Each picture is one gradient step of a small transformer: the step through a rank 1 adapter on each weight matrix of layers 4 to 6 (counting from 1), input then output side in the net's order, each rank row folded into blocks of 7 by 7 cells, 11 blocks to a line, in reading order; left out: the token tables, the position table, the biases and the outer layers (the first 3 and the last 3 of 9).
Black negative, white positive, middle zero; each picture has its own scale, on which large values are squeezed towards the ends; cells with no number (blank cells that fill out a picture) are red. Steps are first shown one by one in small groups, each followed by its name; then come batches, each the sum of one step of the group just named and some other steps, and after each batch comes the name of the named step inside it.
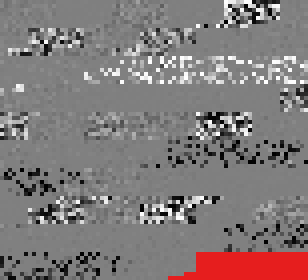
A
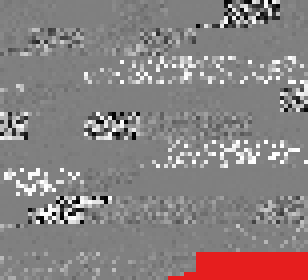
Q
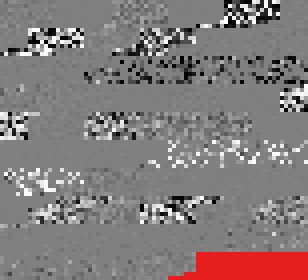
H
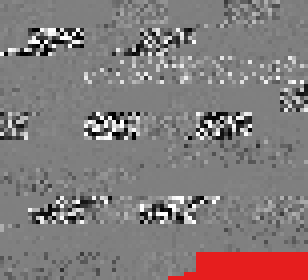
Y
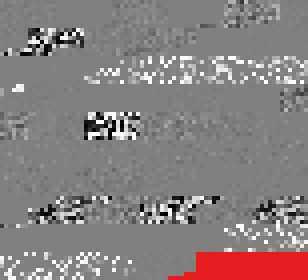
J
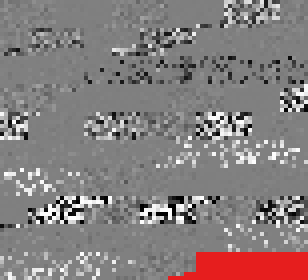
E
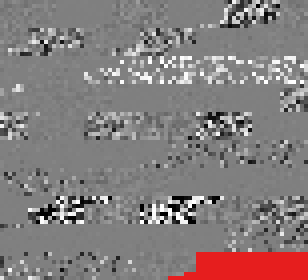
A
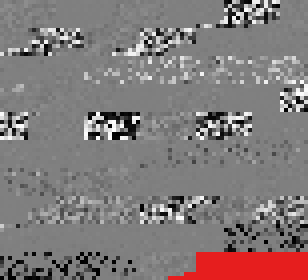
A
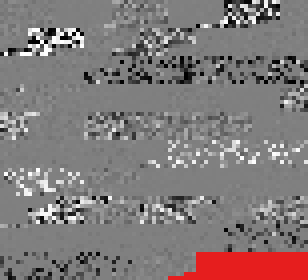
H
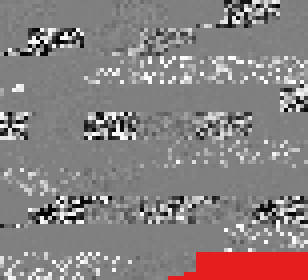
J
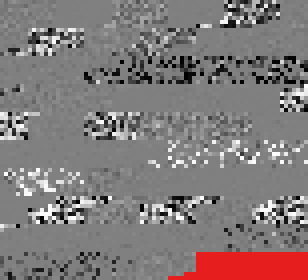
H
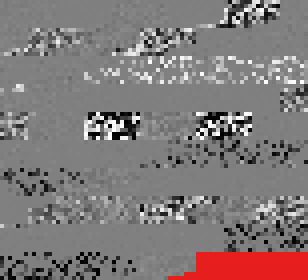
A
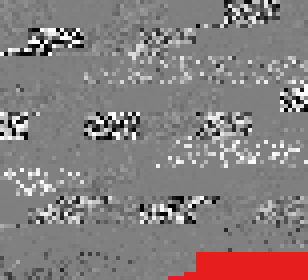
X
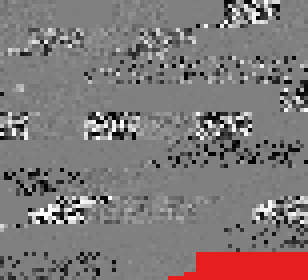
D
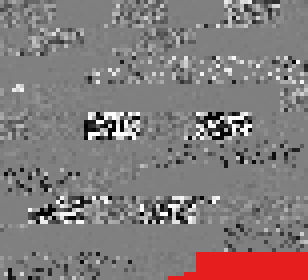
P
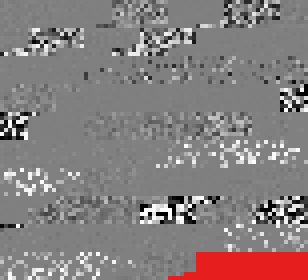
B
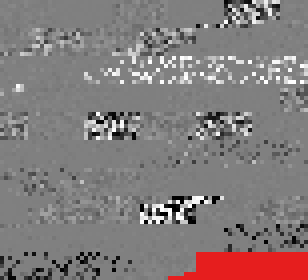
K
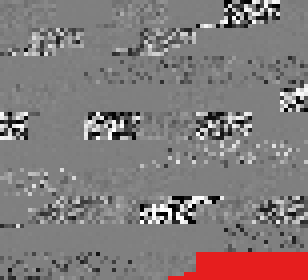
B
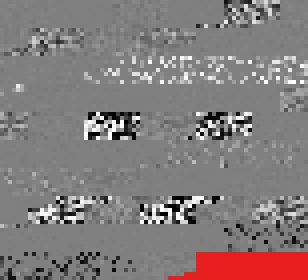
K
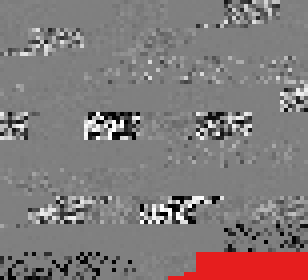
K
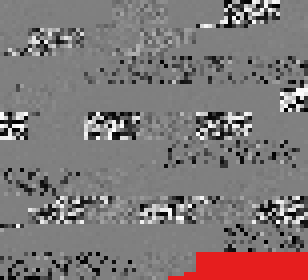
B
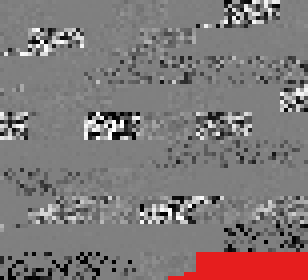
D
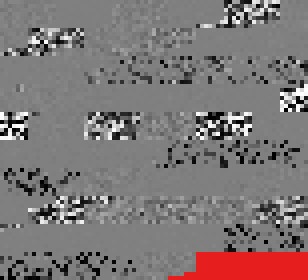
P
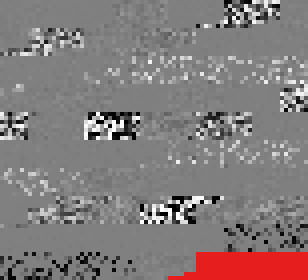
K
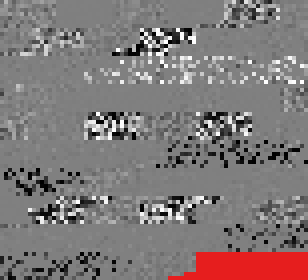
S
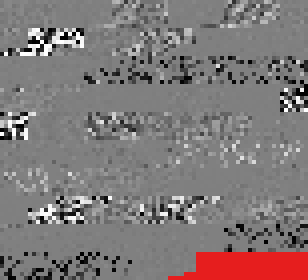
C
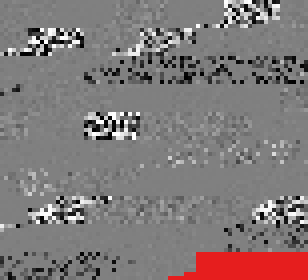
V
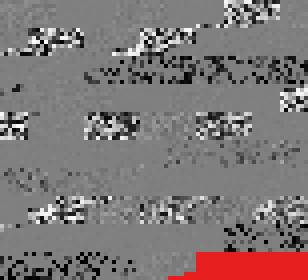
V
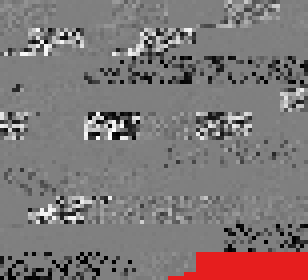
C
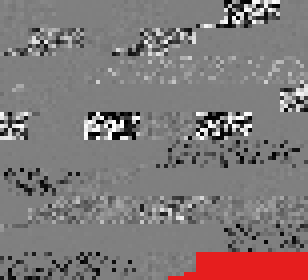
S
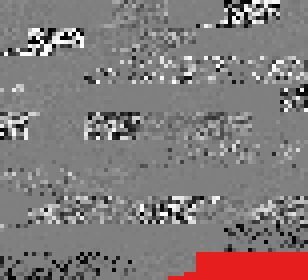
C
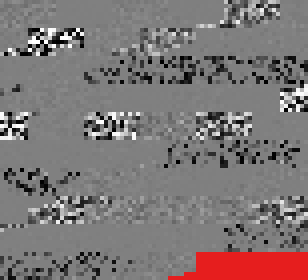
V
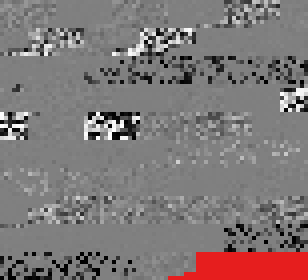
C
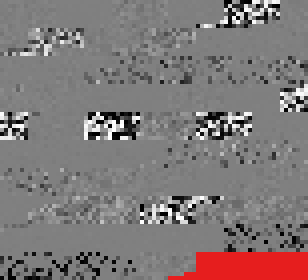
C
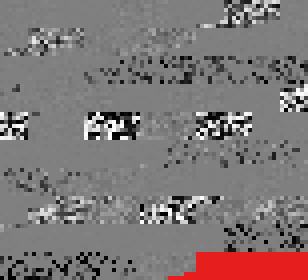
V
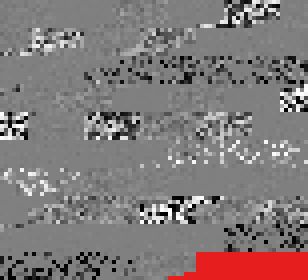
V
